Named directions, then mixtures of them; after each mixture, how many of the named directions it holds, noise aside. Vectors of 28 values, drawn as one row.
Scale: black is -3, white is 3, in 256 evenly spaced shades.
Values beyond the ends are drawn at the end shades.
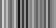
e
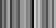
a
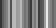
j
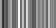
one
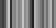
three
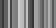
three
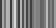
three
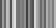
three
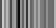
two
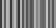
three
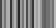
two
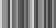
three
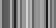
two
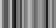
two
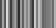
two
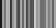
three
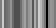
two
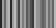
three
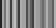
three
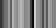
three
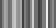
three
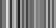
three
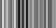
one
